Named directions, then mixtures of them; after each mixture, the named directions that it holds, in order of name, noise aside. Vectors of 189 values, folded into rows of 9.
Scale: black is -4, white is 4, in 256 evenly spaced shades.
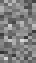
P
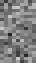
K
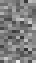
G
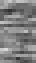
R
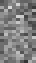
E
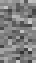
G, R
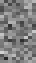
P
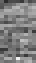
K, R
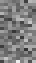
G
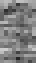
E, R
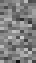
G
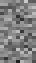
E, G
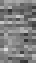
E, R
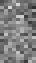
E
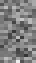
G, K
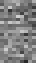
E, R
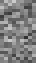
P, R
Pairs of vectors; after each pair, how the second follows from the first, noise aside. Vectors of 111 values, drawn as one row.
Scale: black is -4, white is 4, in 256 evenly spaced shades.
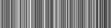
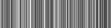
copied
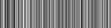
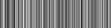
copied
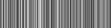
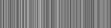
shrunk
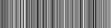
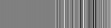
partly zeroed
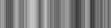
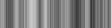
copied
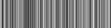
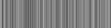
shrunk
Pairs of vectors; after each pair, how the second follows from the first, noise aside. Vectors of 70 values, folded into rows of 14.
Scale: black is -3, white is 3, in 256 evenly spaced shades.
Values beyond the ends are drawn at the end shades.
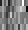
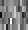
shuffled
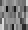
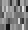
shuffled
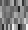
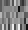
sign-scrambled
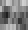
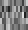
shuffled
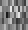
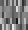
shuffled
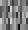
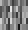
copied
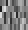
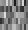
shuffled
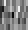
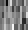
wrapped around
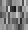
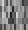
shuffled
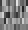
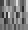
sign-scrambled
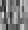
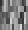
wrapped around
